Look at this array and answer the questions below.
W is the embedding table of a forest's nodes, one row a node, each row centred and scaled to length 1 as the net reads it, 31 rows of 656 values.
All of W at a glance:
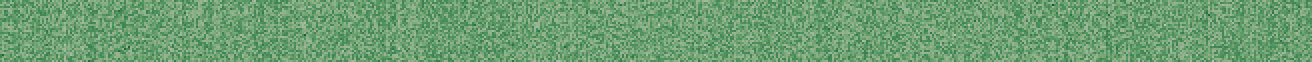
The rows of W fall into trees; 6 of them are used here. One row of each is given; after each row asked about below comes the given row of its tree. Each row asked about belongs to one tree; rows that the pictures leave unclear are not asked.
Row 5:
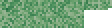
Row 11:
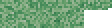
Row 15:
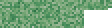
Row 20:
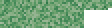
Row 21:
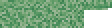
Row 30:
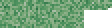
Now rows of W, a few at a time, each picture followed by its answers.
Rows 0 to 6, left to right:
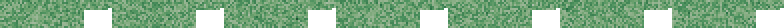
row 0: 20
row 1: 11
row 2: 30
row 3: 20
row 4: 11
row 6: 5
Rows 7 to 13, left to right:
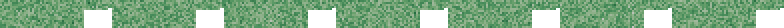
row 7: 30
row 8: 21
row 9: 20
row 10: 20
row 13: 11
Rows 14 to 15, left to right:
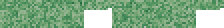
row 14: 5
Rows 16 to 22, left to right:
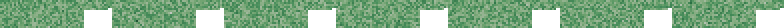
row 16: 20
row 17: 21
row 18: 5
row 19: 30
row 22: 15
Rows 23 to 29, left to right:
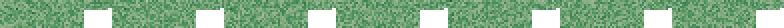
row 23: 11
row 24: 21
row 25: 5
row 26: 11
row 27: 15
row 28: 15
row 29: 5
